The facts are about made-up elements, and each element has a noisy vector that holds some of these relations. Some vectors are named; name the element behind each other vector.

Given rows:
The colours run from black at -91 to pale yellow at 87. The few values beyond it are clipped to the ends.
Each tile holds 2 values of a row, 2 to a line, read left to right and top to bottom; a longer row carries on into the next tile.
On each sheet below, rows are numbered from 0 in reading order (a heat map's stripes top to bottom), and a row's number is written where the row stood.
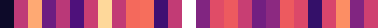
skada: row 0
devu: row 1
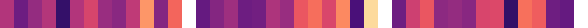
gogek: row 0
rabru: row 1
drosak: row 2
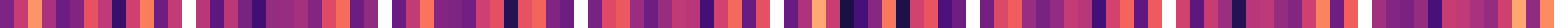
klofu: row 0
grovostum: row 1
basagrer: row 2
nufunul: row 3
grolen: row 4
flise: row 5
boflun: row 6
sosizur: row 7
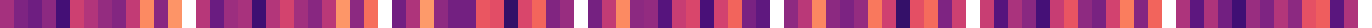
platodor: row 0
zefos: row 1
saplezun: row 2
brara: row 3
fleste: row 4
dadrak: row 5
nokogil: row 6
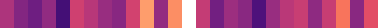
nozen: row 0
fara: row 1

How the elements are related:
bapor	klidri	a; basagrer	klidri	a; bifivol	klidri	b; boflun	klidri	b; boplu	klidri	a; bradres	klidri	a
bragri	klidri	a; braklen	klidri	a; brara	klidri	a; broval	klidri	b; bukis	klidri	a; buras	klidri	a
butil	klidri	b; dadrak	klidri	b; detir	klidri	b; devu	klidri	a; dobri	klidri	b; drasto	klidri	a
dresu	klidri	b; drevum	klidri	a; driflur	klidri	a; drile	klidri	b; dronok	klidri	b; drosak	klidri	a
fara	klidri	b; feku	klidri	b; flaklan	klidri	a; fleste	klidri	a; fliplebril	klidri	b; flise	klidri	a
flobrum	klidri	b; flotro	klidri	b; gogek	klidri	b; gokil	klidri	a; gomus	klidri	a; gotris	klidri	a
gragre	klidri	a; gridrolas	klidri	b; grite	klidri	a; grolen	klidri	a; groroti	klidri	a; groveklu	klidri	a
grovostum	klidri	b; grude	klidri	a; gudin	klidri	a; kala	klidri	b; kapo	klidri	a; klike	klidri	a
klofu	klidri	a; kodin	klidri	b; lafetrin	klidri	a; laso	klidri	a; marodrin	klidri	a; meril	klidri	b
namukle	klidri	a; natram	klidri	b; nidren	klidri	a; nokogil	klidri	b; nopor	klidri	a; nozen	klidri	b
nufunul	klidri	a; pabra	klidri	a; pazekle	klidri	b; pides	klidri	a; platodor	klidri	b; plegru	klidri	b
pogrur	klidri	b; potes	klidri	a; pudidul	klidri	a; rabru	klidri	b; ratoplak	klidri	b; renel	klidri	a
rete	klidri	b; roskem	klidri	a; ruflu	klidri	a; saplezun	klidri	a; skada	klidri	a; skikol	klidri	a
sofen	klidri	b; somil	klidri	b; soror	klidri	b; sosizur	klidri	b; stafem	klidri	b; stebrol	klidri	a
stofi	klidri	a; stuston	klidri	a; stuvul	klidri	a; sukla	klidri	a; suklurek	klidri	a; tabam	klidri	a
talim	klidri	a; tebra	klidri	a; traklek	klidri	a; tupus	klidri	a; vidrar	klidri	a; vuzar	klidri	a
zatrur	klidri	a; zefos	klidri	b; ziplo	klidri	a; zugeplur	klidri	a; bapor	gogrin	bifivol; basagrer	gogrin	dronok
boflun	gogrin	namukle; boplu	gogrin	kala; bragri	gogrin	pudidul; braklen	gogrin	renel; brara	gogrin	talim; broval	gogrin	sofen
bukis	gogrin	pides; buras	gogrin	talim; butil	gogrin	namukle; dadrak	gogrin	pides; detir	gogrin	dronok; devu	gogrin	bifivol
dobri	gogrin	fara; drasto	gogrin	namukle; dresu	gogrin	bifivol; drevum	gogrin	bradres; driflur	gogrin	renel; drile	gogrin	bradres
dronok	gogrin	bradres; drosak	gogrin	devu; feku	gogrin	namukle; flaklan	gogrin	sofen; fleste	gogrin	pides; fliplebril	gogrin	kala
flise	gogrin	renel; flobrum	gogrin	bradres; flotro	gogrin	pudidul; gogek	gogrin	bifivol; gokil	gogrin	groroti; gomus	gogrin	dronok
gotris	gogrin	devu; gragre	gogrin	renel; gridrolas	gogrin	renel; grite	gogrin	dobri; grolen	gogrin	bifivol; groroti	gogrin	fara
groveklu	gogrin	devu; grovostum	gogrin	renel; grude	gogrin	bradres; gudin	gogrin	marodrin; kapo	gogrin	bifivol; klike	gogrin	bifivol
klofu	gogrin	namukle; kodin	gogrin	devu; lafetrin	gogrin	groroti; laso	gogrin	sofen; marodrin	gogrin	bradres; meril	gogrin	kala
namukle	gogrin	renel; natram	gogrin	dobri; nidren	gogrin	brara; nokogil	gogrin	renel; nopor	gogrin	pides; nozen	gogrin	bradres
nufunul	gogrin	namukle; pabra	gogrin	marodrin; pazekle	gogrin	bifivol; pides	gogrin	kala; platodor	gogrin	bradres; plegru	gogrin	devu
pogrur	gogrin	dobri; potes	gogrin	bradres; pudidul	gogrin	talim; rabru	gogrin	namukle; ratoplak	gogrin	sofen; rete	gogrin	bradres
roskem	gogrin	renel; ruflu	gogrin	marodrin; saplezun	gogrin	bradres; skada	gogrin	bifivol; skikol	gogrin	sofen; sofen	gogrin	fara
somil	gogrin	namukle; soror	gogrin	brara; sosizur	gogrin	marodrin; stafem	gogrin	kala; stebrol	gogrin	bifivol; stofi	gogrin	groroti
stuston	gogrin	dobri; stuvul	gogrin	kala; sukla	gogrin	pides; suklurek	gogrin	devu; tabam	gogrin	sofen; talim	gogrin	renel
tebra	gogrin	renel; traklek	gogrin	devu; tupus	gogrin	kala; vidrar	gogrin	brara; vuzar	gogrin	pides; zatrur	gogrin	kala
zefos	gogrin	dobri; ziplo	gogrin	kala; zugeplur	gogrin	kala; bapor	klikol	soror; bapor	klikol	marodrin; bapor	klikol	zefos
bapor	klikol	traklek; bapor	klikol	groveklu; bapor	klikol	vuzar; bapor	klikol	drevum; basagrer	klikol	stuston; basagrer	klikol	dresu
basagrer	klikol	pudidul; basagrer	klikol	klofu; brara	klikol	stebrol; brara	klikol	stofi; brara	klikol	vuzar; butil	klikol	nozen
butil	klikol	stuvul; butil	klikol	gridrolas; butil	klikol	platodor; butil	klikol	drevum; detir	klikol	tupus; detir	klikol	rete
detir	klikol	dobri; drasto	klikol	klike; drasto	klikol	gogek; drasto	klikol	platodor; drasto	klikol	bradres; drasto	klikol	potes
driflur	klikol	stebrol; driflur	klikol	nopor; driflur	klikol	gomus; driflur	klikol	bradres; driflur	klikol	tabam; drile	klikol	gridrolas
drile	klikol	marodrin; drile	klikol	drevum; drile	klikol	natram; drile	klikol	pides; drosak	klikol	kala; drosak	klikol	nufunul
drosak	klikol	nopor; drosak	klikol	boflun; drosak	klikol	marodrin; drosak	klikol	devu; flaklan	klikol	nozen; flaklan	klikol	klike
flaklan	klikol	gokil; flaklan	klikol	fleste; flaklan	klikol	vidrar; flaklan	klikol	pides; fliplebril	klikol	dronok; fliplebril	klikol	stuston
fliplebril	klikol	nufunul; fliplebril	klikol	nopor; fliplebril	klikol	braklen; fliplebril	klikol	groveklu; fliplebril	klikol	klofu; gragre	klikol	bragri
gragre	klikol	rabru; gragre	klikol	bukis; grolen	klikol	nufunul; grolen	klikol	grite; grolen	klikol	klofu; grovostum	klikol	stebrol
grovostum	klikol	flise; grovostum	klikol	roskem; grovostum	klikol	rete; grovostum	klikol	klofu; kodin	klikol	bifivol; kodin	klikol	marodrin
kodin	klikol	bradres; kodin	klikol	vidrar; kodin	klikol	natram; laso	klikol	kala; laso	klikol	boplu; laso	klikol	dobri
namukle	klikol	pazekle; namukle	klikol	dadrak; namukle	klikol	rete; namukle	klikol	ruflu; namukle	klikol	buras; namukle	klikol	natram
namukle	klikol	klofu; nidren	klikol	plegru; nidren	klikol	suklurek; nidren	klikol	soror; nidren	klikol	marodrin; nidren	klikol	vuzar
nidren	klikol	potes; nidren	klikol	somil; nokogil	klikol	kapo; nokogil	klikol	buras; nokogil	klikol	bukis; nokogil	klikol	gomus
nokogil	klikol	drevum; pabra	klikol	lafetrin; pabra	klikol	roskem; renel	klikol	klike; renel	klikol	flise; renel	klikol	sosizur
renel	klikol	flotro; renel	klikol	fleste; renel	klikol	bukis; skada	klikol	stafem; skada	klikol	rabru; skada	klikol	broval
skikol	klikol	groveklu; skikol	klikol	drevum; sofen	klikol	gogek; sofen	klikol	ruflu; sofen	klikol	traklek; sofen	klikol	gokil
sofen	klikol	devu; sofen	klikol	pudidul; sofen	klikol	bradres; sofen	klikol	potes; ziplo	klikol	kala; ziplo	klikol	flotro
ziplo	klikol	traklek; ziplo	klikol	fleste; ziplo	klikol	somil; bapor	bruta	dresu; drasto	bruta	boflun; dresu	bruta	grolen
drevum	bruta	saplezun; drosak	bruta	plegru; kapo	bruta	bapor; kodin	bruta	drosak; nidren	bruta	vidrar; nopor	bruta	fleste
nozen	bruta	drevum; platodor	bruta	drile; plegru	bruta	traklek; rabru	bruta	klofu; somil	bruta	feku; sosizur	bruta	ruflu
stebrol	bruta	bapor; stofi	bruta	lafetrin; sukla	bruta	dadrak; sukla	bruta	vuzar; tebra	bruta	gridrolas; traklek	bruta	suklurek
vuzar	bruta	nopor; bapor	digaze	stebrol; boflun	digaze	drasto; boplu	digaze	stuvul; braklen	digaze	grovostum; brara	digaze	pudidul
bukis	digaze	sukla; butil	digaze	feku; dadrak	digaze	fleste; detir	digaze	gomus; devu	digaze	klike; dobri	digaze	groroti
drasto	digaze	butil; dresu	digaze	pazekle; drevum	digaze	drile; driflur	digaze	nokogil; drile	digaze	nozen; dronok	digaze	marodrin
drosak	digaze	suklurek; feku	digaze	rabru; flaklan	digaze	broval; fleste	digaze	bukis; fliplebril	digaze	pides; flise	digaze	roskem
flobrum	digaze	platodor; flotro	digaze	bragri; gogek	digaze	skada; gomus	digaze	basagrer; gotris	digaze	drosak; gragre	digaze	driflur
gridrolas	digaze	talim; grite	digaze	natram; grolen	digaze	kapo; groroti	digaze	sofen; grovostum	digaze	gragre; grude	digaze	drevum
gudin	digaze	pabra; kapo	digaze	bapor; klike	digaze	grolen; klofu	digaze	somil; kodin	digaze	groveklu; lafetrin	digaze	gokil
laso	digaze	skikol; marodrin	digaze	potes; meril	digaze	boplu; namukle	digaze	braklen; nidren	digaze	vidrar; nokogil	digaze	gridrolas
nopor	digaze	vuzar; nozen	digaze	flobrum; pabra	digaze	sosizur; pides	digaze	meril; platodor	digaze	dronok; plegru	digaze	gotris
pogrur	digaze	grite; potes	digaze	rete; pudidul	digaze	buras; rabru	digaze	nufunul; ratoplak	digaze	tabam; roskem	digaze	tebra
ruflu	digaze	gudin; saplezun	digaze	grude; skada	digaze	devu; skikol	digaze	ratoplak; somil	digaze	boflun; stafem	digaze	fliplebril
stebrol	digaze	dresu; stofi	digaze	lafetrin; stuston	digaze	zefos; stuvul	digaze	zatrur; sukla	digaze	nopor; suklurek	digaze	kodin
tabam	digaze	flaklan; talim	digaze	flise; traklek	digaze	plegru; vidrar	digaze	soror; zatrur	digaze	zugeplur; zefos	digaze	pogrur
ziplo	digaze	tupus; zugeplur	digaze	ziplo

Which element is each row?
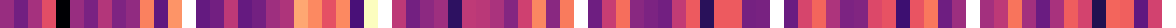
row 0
dresu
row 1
broval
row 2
natram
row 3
flaklan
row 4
gotris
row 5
suklurek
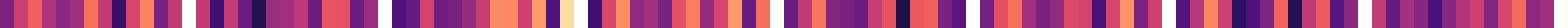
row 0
traklek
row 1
drile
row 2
stafem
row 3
bragri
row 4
pabra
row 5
buras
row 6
bapor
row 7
sofen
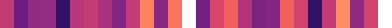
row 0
kala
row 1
stuston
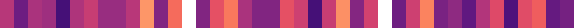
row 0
flotro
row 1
pudidul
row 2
renel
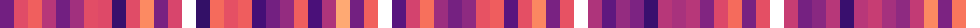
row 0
klike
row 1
kapo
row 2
bukis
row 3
flobrum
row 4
bifivol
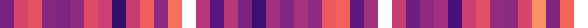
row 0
marodrin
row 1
butil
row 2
plegru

